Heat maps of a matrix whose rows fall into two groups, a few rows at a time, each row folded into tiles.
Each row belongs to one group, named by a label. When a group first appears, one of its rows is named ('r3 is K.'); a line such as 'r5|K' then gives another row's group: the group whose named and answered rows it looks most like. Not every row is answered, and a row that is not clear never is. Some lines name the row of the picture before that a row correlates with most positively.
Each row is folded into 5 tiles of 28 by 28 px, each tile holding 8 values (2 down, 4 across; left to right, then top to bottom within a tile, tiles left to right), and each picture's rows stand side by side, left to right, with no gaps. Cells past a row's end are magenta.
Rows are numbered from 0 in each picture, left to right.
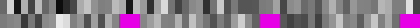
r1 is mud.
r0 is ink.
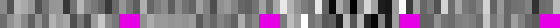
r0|mud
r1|mud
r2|mud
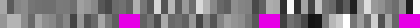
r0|mud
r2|ink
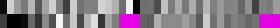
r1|ink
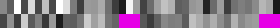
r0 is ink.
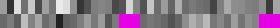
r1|ink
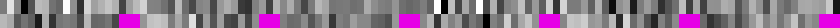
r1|mud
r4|mud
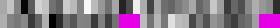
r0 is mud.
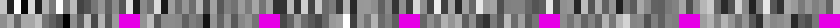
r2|ink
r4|ink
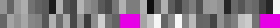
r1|mud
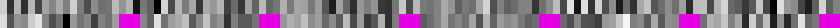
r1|ink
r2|mud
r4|ink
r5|mud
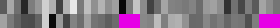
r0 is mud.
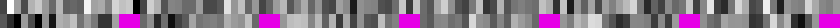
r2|mud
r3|mud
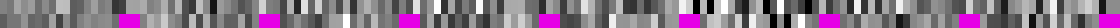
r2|ink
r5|mud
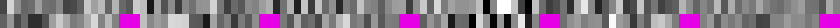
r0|ink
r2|ink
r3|mud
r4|mud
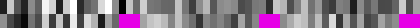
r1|mud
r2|mud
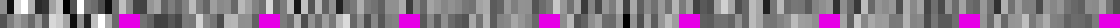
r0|mud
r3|ink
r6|ink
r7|ink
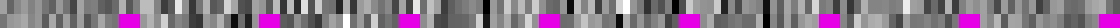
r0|mud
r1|mud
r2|ink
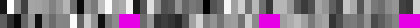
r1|ink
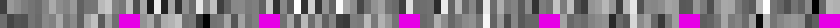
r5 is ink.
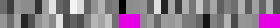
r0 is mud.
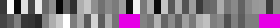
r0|ink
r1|ink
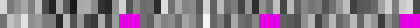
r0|mud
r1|ink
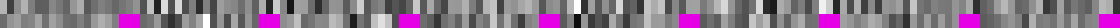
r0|mud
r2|mud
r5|mud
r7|mud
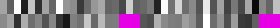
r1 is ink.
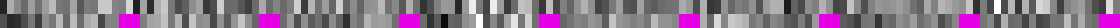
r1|mud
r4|mud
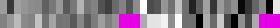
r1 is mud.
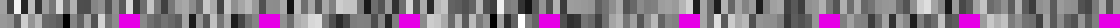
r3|mud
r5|ink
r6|mud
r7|mud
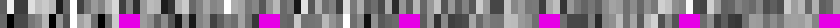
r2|ink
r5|ink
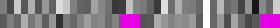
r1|ink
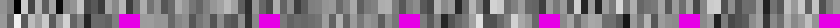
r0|ink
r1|mud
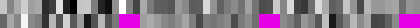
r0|mud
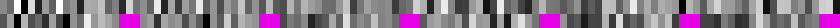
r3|mud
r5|mud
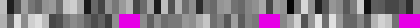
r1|ink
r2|mud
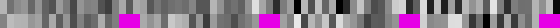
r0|mud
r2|ink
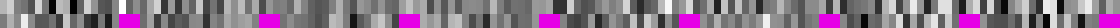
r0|mud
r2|mud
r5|ink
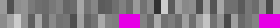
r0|mud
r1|ink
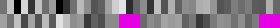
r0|ink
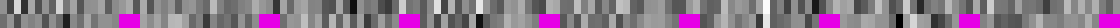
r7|ink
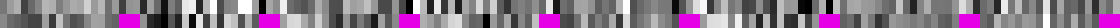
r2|mud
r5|mud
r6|mud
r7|ink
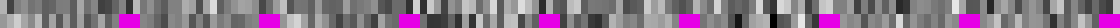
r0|mud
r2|mud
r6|ink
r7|mud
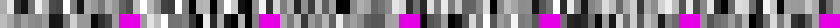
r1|mud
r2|ink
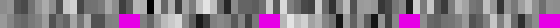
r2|mud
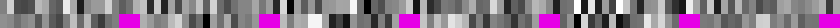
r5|ink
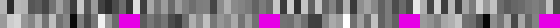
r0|mud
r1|ink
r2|ink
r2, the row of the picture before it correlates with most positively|5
